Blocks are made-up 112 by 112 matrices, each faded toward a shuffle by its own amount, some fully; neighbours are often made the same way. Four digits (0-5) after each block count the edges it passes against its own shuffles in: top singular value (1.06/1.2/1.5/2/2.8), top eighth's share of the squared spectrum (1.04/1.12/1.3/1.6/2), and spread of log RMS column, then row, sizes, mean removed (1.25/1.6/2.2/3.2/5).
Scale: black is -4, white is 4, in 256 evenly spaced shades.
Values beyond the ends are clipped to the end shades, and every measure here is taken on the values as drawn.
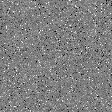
2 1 0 0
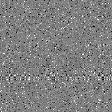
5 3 1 2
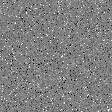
0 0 0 0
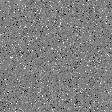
3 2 0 0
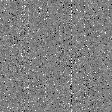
2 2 2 0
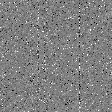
2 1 1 0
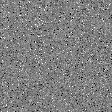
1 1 1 0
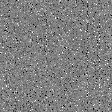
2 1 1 0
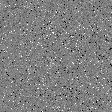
0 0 0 0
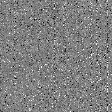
2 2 2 0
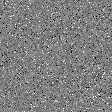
0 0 0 0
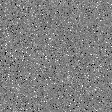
0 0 0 0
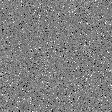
0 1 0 0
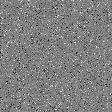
0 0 0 0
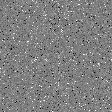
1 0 0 0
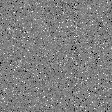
1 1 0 0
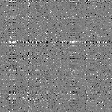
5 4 2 3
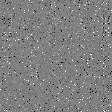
3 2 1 1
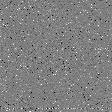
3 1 0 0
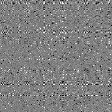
5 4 2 3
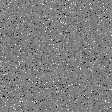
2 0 0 0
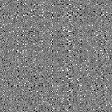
5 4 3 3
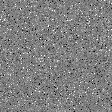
2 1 0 0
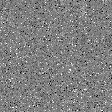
3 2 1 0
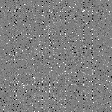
4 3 2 1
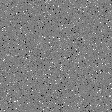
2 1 0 0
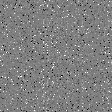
3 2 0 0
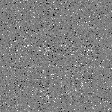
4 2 1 1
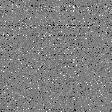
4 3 1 2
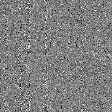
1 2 3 0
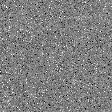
0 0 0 0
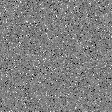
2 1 0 0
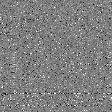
3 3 0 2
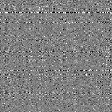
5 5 2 3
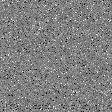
2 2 0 1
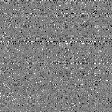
4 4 1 3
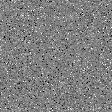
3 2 0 1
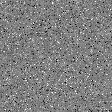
2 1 0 0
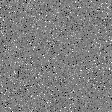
0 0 0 0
